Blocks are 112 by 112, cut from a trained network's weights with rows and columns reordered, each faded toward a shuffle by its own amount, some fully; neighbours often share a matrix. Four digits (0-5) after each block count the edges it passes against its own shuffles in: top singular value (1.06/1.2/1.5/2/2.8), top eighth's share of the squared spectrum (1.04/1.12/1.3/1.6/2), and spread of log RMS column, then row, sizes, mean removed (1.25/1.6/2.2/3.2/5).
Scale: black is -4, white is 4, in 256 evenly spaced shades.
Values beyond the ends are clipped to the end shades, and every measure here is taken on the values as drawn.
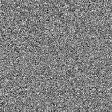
3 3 0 2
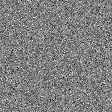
0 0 0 0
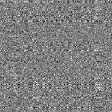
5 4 0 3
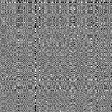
5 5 3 3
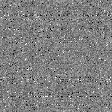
3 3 0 2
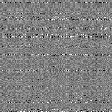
4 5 1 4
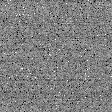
2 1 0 0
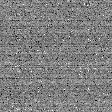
3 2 1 1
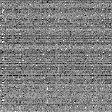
5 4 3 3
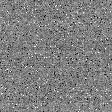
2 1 0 0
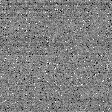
2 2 1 0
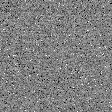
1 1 0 0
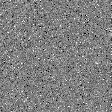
2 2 1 0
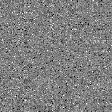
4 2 1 1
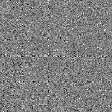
4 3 2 2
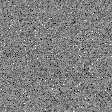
1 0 0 0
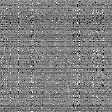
4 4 3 2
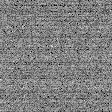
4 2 0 1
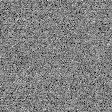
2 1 0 0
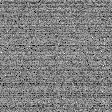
4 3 1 2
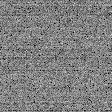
3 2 0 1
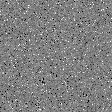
0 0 0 0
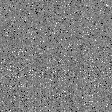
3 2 0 1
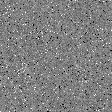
0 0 0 0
